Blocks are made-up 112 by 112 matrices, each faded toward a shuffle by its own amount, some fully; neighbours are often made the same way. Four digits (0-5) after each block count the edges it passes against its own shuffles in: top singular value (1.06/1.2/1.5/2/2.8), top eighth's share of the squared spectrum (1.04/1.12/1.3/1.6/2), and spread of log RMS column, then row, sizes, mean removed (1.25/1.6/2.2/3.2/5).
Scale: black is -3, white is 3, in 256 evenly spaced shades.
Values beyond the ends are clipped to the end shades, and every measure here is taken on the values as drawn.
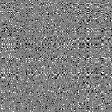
5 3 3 3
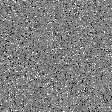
0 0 0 0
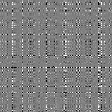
5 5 4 4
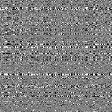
5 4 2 4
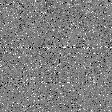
3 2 0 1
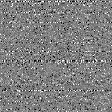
4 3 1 3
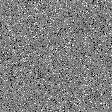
1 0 0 0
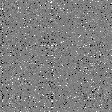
4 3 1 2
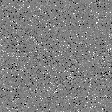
3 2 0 1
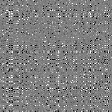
5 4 3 3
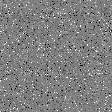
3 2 0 1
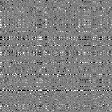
5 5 2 4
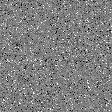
2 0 0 0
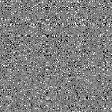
4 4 2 3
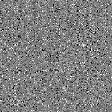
4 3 2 2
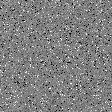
0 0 0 0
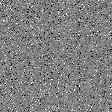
2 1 1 0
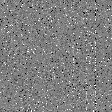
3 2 1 0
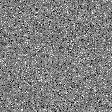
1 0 0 0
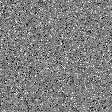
0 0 0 0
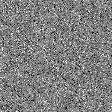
2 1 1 0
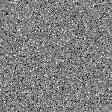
0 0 0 0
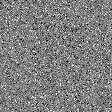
1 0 1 0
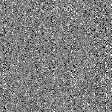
3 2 3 0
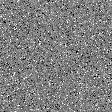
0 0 0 0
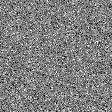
2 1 0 0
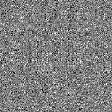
4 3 2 2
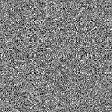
4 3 2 2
